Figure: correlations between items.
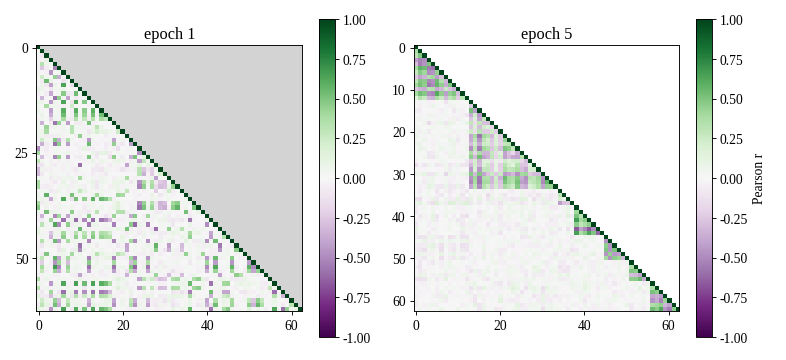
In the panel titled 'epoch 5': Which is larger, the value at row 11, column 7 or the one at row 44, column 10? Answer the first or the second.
the second
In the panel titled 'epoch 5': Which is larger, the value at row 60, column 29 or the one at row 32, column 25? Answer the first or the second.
the first
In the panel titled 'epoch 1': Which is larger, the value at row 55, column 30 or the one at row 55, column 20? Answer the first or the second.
the second
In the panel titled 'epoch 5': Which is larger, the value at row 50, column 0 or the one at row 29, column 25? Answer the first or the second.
the first
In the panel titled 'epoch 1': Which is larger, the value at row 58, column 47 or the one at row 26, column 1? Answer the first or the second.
the first
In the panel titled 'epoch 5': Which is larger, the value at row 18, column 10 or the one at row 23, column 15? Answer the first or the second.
the first
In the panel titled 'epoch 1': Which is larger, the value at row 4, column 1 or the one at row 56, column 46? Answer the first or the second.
the first
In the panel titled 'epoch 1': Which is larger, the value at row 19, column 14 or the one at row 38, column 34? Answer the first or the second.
the first
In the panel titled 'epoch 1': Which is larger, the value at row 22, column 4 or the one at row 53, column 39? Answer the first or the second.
the first
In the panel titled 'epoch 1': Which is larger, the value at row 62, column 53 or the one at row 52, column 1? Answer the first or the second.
the second
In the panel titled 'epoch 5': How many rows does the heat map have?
63
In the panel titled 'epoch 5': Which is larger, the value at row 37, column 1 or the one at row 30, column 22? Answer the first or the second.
the first
